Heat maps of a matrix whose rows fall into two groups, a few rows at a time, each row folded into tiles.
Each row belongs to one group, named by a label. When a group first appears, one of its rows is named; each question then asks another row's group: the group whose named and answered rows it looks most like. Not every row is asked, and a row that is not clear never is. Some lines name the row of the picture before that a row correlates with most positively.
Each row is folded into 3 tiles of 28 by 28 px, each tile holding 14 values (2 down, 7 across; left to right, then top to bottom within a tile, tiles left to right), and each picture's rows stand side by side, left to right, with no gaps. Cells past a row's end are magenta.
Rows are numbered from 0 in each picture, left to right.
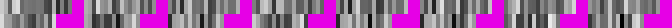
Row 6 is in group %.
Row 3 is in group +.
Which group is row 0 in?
+
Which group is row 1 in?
+
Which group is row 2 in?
%
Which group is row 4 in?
%
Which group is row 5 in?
%
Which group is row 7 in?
%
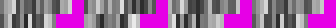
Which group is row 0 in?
%
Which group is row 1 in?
+
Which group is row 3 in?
%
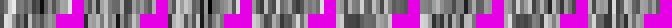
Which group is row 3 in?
+
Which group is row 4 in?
+
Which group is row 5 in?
+
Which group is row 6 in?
+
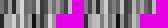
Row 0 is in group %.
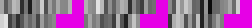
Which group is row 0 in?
+
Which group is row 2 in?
%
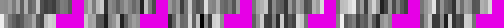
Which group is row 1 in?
+
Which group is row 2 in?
%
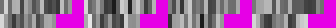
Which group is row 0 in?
+
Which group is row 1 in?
+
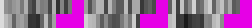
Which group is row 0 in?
+
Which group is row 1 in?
+
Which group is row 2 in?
+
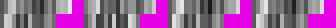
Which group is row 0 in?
%
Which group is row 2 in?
%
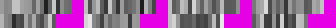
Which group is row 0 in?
+
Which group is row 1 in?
+
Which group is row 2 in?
+
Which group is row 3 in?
%
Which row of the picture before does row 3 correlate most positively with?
1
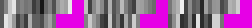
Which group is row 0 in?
%
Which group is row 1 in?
+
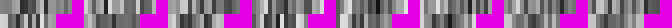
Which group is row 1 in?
+
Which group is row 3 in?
%
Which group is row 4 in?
%
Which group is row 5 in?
+
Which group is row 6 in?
+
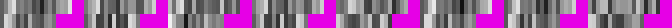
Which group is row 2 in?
+
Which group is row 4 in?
+
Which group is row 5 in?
%
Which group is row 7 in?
+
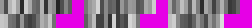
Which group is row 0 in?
+
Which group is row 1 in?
%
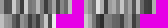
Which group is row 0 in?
+
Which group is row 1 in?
+
